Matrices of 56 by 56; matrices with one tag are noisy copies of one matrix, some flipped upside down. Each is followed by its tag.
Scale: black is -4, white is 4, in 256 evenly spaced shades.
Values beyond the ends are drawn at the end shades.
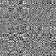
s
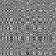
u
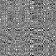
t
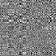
s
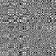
s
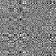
s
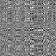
t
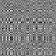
u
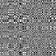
s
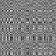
u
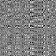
t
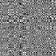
s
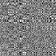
s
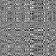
t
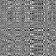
t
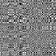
s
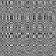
u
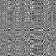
t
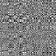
s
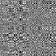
s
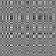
u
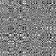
s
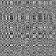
u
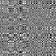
s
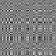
u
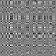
u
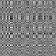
u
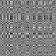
u
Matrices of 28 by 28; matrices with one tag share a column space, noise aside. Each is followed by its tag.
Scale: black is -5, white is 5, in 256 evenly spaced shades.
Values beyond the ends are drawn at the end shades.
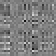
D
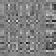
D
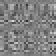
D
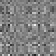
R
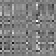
D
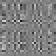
D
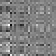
R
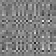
D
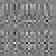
D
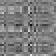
R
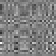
D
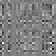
D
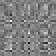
D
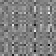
R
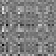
R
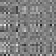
R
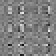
R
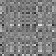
R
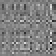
D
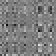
R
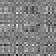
R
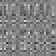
D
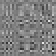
D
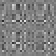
D
